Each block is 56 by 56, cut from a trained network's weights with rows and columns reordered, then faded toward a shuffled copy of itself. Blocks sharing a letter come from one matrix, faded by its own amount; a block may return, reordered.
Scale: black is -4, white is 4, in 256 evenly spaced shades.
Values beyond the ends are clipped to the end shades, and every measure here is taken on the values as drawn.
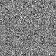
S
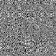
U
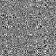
U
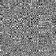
U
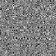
U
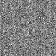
S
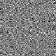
U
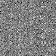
S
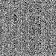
S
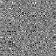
U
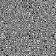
U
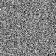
S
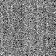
S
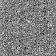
S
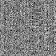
S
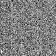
S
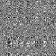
U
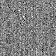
S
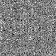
S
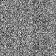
S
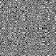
U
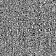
S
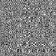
U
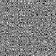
U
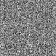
S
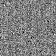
S
